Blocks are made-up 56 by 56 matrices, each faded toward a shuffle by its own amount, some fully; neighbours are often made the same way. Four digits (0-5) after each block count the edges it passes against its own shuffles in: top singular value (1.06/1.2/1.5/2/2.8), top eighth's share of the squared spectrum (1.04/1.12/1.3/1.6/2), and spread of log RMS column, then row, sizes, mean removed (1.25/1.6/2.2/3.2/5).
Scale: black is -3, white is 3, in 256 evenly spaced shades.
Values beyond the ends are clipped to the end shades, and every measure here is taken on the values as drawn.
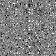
3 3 1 1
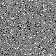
1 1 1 0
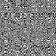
4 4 2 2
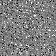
2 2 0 0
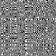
4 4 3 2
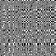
5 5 3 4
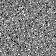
0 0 0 0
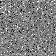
2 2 0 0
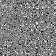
3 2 0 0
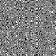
4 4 2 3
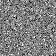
0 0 0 0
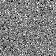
0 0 0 0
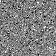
1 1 0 0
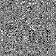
3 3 2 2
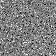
0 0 0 0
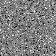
2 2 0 0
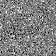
2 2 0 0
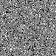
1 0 0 0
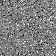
0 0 0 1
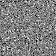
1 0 0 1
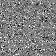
1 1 0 2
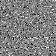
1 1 0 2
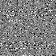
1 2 0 2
